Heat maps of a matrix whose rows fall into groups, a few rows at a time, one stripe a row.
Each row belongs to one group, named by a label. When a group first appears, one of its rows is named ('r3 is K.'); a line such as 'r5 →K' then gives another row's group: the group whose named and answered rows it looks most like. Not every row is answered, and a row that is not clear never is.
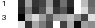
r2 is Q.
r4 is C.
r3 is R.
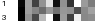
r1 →Q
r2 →R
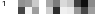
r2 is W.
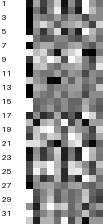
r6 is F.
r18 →C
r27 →R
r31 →F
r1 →Q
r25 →W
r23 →Q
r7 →R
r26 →Q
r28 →F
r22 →Q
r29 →F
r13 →R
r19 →W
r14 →R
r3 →R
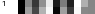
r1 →Q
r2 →Q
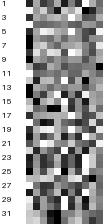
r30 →C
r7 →R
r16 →C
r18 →F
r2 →C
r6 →R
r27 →F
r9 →R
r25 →Q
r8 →W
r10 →F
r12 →C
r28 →Q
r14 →Q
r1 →Q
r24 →Q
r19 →W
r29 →C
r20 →Q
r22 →C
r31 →C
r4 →F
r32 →C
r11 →F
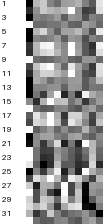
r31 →F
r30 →C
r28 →C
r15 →C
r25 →Q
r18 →W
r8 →W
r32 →F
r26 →W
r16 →F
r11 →W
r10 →W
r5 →R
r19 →F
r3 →R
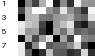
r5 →C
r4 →C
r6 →Q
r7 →F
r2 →W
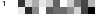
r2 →F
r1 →W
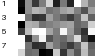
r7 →F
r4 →R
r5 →W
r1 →Q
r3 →F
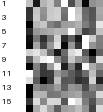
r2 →W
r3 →W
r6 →Q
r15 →W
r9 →W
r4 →R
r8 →C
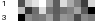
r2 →F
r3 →R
